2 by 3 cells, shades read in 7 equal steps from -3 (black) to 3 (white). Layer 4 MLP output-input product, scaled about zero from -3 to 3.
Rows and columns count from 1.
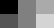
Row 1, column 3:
1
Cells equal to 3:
0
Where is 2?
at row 2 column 3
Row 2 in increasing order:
-1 0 2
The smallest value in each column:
-3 0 1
